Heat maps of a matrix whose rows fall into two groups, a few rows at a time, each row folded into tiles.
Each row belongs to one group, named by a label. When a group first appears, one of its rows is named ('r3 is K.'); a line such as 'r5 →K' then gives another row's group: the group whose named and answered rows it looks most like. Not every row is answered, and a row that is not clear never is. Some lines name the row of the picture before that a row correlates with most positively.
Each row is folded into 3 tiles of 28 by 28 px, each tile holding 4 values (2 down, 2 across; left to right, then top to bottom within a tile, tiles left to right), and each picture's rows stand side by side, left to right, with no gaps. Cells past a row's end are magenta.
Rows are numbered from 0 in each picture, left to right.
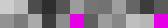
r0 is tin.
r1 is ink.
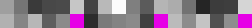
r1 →ink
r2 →tin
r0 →tin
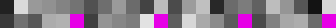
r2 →ink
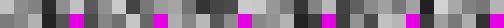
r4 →ink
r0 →tin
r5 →ink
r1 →ink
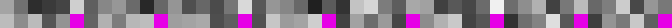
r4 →ink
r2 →tin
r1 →ink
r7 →ink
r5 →tin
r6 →ink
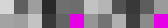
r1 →tin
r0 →tin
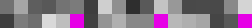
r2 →tin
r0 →ink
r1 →ink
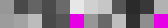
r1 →tin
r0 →tin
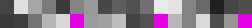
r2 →tin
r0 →ink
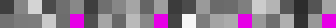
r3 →tin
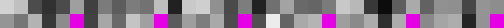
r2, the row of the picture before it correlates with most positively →0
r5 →tin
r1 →ink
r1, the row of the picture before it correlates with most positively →1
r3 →ink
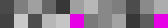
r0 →ink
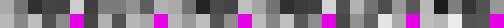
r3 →tin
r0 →tin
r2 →tin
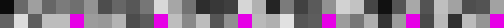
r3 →tin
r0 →ink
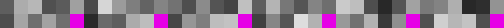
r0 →ink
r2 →ink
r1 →ink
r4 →tin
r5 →ink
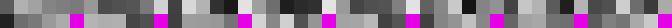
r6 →ink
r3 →tin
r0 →ink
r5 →ink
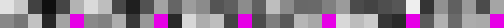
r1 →tin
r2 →ink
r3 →ink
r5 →ink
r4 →tin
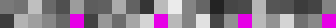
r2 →tin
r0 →ink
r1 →ink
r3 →tin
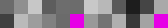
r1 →tin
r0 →ink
